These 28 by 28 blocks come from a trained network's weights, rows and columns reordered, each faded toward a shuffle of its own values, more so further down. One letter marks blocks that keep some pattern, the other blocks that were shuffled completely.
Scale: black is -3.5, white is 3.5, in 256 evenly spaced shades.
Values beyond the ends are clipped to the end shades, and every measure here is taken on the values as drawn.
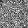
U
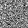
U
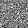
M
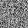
U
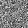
M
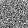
M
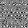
U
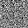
U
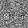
U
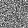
M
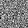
U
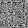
U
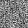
U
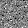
M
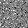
M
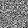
U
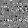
U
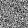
M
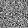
U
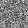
M
